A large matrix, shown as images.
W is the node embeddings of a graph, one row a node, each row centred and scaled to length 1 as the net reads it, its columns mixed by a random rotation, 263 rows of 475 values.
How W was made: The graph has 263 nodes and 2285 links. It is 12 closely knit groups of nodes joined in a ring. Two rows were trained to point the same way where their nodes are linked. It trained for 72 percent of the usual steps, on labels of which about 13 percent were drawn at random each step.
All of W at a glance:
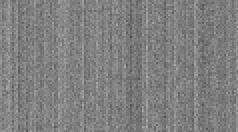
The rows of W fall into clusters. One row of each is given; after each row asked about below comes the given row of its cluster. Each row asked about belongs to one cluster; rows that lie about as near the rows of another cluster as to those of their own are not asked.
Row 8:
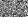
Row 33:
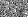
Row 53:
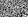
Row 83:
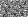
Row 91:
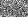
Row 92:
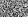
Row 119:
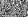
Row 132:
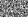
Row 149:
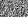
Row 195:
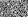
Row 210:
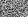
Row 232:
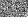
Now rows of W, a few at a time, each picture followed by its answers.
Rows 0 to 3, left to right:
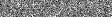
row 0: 91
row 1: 210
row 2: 149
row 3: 33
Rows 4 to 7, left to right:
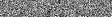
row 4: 149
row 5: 33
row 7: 210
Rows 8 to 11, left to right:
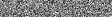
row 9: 119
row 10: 132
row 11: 210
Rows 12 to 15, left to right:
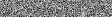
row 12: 8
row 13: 91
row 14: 232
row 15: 119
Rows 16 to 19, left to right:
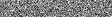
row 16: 195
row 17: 210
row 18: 232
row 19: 83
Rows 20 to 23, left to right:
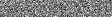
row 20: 210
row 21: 92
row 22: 195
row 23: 210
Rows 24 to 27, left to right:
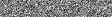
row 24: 8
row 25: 195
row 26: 210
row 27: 8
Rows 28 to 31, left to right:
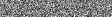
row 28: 119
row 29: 92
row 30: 92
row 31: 149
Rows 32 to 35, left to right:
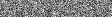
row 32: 33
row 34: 132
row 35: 232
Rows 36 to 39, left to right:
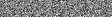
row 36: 210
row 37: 92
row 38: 149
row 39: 33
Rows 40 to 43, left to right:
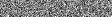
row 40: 232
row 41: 33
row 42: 195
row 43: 91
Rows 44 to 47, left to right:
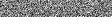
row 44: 92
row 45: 83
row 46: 83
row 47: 210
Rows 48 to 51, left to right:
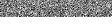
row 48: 132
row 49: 53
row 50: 149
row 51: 149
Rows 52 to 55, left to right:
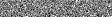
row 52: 195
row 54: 83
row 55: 92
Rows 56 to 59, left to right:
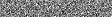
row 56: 119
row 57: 195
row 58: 119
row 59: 210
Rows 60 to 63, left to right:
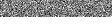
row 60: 149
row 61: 33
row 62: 232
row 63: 92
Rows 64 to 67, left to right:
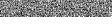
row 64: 33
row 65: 232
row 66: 92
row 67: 232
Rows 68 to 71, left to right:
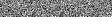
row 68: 91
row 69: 149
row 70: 149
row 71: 210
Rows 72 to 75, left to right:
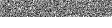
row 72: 195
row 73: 210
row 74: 132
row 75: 210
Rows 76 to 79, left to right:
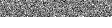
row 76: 119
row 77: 232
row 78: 232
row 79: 195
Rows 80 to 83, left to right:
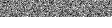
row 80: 232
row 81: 119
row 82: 83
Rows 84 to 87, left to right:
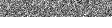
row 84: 119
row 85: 91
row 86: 119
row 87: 149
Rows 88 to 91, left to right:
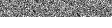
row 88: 92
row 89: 119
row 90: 33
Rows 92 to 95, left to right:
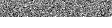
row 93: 210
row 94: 33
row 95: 8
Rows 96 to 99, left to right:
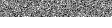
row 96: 92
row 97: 8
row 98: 210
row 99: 91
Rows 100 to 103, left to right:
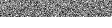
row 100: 210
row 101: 149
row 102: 119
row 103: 83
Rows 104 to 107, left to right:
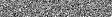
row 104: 92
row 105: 8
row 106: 149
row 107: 210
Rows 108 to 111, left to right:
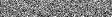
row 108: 91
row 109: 232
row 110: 92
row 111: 53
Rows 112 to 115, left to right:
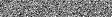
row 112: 8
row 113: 210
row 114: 132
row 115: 132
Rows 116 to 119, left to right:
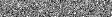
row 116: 91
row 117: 195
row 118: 8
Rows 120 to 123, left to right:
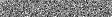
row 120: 53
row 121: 8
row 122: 92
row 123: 149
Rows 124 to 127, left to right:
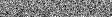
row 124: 33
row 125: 91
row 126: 210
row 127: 119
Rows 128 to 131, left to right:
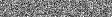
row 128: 149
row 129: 132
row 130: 232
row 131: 33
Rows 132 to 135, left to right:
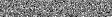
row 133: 232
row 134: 232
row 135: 195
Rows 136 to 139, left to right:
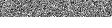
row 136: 210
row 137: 149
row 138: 232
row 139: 195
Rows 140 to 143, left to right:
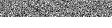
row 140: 149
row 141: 91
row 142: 132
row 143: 92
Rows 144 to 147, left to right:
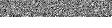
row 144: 232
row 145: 132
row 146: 149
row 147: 195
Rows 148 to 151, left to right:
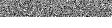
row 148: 83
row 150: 83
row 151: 91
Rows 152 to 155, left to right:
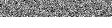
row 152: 91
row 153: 232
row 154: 92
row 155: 33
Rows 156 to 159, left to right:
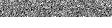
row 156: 53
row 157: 53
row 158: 53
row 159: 91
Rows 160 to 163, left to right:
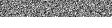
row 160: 132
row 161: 8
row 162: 8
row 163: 119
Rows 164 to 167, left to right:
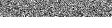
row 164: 91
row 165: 33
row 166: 149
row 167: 91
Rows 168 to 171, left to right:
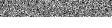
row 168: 149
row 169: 91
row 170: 8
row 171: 210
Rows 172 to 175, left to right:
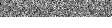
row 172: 91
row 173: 91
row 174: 210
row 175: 119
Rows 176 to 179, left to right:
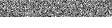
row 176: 232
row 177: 195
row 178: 119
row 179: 53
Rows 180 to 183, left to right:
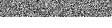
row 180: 132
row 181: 91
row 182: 149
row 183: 210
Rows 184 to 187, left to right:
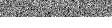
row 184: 132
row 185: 53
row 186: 53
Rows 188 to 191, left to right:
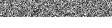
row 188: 149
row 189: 119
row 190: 132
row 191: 149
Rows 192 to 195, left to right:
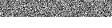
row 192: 132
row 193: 83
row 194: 53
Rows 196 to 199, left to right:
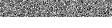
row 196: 8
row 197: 232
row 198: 195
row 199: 53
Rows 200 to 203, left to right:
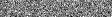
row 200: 232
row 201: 149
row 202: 195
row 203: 195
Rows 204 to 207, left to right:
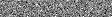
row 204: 8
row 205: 195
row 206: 83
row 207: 33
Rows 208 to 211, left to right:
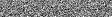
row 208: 132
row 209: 92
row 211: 210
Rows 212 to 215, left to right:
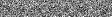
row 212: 91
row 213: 92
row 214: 92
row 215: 33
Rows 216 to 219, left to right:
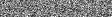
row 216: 210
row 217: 149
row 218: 91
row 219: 8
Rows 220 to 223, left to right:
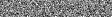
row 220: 132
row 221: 195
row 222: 149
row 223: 119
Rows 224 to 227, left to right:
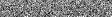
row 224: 53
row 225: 53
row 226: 83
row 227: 91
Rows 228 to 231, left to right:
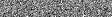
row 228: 8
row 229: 53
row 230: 210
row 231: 33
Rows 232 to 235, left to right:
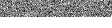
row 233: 53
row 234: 210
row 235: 83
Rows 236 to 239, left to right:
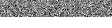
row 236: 92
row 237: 33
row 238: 149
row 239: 83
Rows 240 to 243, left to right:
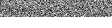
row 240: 91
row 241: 33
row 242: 92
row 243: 83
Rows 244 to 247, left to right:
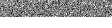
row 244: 53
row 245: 83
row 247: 53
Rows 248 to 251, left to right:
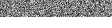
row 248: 232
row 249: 33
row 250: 83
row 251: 119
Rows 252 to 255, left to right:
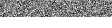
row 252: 8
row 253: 8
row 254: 195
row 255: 132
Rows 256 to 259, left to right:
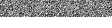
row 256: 149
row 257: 8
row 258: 8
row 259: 92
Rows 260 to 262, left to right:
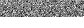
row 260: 53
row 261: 53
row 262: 83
